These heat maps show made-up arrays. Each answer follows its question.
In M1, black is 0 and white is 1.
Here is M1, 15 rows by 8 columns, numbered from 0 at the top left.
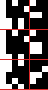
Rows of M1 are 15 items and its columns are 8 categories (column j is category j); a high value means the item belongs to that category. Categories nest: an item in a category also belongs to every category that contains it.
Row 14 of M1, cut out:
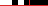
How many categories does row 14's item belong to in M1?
3
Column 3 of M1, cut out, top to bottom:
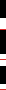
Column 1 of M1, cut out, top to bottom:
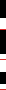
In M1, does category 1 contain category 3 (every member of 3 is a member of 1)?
yes
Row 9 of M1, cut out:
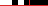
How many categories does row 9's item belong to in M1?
3
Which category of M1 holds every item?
0
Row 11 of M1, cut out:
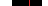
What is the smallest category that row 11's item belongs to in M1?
7
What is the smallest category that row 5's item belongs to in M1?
2
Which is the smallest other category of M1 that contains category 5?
0
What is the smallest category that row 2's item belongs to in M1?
6
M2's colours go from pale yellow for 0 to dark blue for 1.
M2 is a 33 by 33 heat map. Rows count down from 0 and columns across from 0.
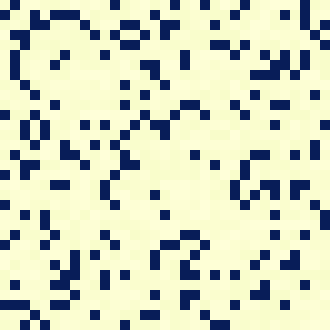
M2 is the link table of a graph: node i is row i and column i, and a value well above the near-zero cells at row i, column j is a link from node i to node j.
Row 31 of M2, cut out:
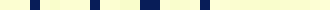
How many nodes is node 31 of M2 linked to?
5
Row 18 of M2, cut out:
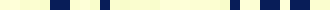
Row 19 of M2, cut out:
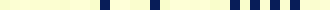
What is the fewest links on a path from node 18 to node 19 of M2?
2
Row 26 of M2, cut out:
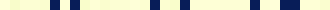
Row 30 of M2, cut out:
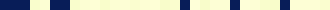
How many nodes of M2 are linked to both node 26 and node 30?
3
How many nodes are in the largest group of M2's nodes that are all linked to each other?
5
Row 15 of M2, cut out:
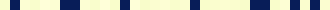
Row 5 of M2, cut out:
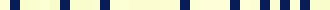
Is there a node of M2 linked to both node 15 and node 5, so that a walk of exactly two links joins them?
yes
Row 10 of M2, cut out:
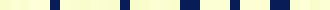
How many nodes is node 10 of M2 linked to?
7
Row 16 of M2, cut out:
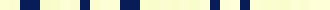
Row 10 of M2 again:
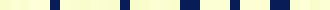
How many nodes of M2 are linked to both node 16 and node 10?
1
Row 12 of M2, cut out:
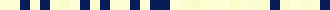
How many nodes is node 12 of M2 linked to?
9
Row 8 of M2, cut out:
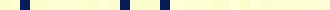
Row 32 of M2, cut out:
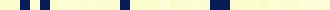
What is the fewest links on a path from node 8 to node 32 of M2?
2
